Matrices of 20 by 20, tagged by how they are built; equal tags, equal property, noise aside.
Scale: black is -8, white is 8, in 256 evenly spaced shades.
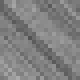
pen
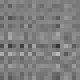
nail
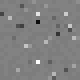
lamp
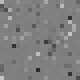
lamp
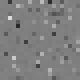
lamp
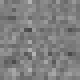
nail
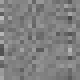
nail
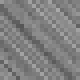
pen
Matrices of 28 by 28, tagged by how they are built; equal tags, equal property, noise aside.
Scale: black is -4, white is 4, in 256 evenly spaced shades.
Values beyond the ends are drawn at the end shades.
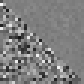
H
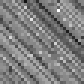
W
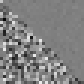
H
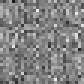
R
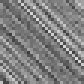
W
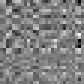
R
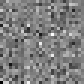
R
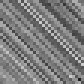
W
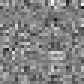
R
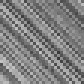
W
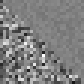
H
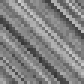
W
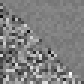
H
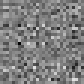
R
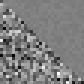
H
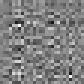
R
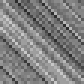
W
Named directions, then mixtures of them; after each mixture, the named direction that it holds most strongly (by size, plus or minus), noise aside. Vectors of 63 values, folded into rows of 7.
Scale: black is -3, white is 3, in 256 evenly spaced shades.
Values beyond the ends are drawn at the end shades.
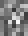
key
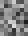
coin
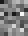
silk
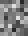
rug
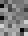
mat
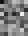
silk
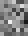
coin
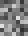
rug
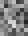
coin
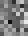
coin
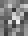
key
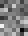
mat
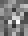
key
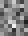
coin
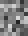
rug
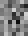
key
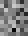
coin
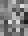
key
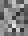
coin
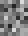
rug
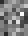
key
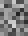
coin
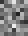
coin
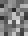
key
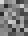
coin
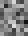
coin
